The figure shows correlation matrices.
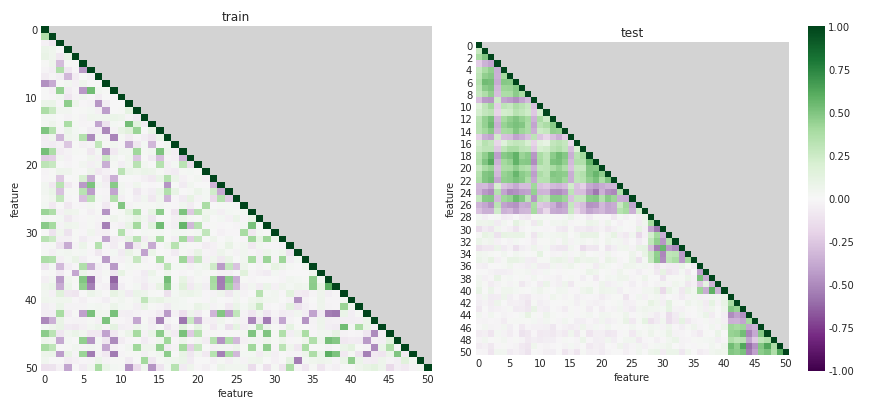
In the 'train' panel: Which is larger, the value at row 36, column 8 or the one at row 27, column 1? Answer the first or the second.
the second
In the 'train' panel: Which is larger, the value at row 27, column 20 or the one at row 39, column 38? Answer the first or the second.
the first
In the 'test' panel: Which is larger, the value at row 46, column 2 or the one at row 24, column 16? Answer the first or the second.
the first
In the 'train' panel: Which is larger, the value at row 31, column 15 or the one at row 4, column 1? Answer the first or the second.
the first
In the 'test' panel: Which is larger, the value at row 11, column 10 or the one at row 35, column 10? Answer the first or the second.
the first
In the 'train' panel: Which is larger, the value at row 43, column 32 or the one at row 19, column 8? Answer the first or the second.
the second
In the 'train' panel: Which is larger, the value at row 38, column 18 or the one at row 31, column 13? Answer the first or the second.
the first
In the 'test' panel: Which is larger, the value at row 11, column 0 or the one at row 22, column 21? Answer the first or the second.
the second
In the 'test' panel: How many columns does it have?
51
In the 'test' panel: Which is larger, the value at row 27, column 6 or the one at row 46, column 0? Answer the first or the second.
the second
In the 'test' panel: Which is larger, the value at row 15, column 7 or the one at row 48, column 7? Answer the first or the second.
the second
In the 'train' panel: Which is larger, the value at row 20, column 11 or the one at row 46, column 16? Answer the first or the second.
the second
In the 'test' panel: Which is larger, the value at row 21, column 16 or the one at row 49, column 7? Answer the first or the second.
the first
